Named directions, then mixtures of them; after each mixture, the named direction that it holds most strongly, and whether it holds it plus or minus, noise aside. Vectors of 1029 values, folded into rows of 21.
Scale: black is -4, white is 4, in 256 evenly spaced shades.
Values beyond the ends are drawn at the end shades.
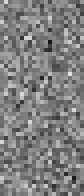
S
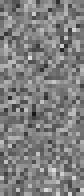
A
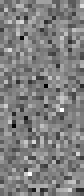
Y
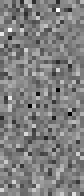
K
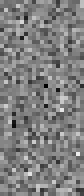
Y, plus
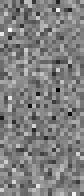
K, plus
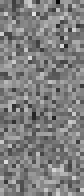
A, plus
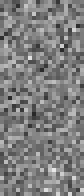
A, plus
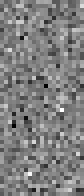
Y, plus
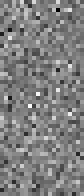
K, minus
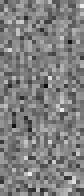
Y, plus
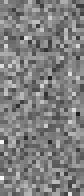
S, plus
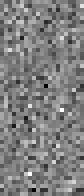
Y, plus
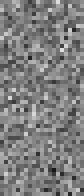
A, minus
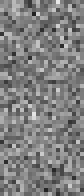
A, minus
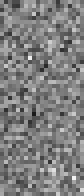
A, plus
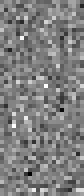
Y, minus
